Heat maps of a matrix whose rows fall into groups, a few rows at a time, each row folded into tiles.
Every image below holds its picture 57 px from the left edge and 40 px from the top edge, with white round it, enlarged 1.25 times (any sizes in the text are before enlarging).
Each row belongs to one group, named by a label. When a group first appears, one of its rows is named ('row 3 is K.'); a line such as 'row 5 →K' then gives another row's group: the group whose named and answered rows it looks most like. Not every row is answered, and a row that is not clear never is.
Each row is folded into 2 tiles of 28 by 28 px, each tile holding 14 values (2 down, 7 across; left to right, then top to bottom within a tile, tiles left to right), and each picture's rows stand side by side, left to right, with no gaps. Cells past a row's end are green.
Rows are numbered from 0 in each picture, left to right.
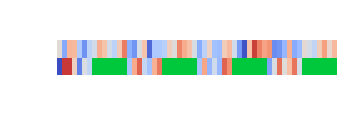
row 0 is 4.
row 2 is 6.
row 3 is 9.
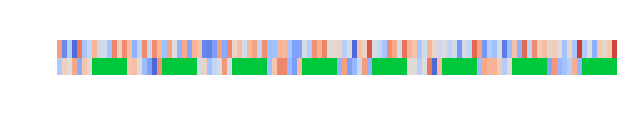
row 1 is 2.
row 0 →9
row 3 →4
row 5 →2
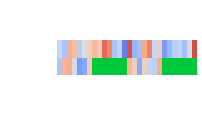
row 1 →2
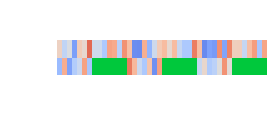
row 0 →6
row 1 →2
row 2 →9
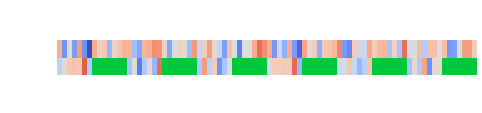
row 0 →9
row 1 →2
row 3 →9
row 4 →2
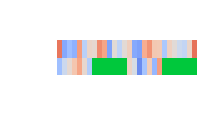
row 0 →9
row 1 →2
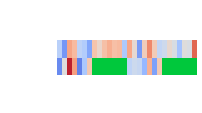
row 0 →4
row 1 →2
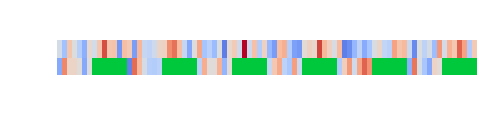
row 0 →4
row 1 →4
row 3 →4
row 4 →9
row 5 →4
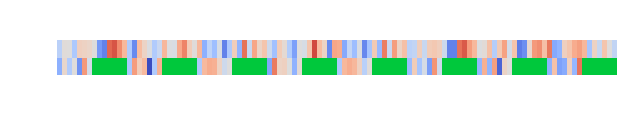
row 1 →4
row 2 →9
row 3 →4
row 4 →9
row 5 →6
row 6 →6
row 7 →2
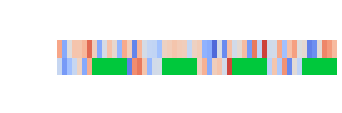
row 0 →2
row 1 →4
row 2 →9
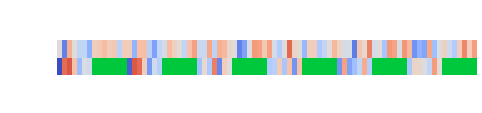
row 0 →4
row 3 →2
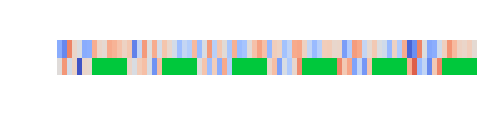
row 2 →6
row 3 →6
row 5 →4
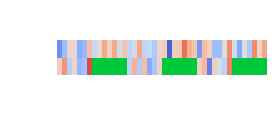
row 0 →4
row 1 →6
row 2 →6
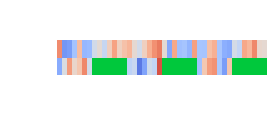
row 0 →9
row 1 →2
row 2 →4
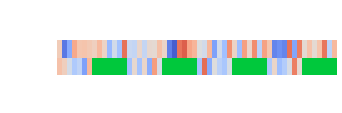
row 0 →2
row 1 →6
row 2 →6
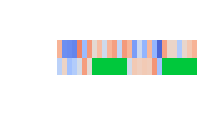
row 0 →9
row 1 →9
